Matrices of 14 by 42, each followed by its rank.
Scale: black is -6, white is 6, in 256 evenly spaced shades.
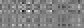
two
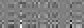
two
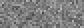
full rank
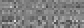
three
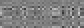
two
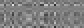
two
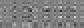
two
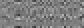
three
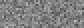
full rank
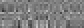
three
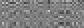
three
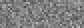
full rank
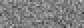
full rank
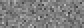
full rank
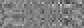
three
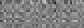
three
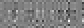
two
